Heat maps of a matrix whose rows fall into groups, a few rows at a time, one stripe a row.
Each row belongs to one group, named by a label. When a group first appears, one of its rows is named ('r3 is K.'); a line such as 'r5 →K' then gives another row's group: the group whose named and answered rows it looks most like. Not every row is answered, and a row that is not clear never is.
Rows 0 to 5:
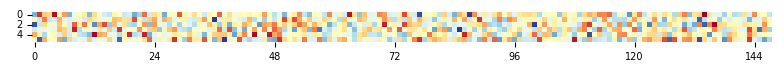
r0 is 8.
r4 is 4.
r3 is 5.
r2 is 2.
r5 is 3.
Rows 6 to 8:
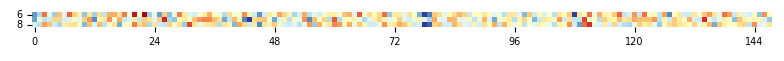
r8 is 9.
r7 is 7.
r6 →9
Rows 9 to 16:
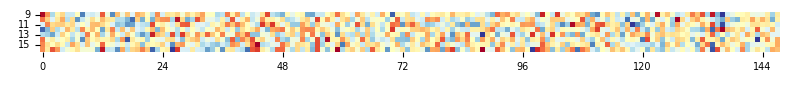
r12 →2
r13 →7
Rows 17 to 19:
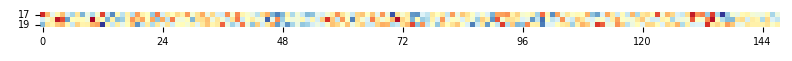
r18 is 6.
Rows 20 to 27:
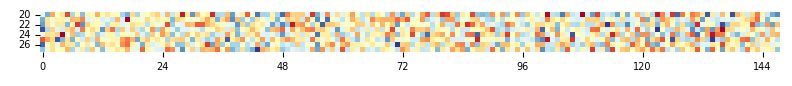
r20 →3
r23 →2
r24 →8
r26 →8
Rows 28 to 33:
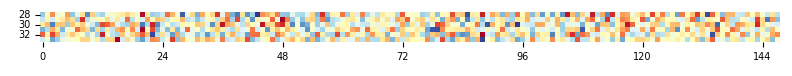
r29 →5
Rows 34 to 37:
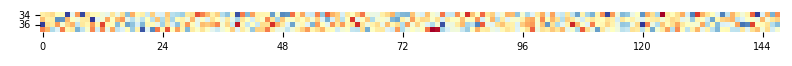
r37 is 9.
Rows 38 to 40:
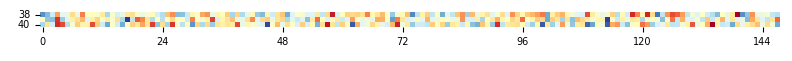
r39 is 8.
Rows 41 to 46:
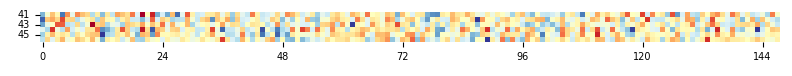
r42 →8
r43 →6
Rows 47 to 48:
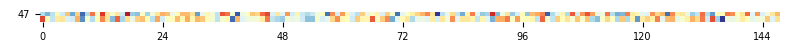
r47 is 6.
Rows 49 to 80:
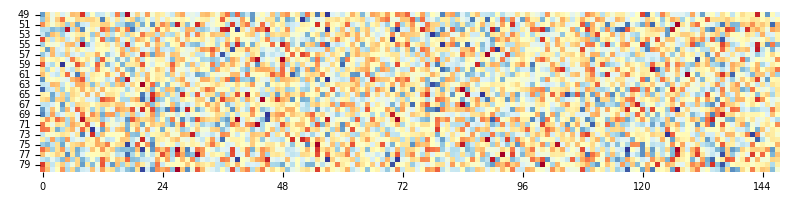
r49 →5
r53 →9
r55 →5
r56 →3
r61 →5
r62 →5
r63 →9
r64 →8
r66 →4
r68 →9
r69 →2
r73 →6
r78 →6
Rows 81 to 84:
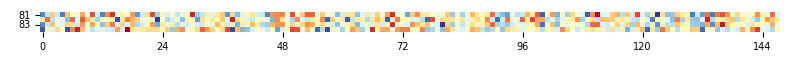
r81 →2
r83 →2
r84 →5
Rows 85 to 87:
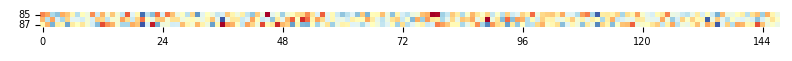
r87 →4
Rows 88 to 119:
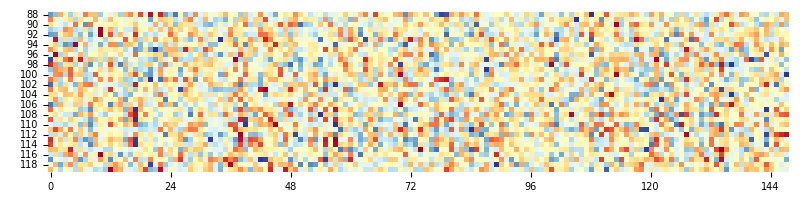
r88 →9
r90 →5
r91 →6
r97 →8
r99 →8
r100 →8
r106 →2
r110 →6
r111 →8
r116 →6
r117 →7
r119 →4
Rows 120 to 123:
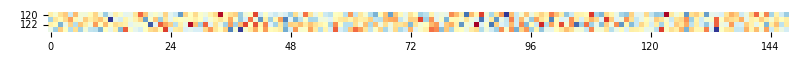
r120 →3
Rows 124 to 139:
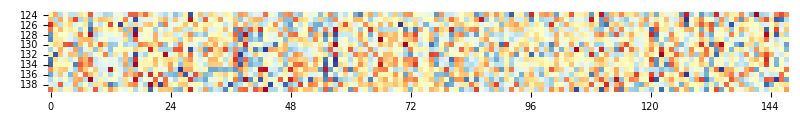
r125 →3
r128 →5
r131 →7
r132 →3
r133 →5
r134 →5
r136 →9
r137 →5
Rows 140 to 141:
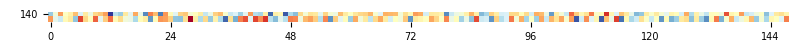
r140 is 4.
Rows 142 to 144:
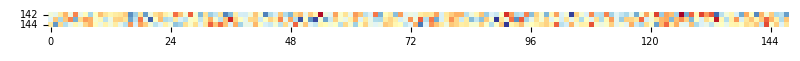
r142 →3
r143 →4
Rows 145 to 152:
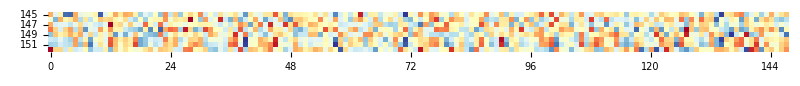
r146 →3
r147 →4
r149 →8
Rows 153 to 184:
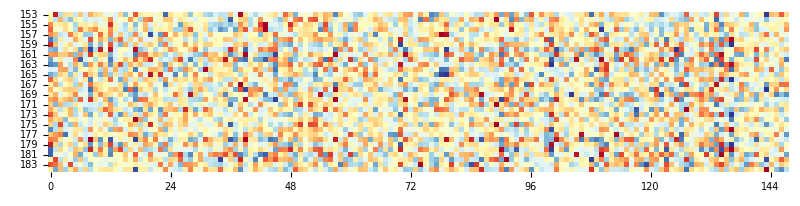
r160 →6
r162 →7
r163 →2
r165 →9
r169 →3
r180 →2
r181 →7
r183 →8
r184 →3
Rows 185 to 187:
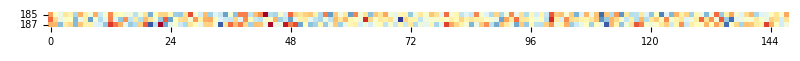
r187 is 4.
